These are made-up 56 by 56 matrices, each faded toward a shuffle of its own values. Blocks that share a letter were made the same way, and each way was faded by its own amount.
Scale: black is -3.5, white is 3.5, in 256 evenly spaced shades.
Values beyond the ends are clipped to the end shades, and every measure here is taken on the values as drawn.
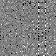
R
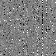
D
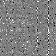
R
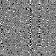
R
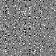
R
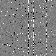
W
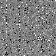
D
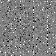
D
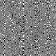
R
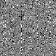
W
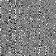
R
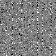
W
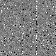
D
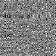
R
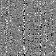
W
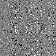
W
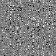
W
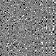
R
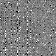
W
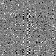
R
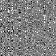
R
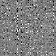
W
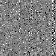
W
